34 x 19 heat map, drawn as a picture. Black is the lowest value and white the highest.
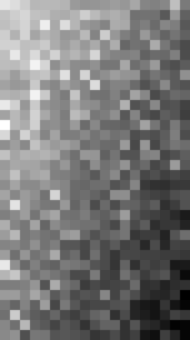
There are no regular stripes. Fine speckle covers the field. The ninth with the lowest average is the bottom right. The halves do not mirror each other. Values rise toward the top left. Overall the values sit about 50% of the way up the scale.
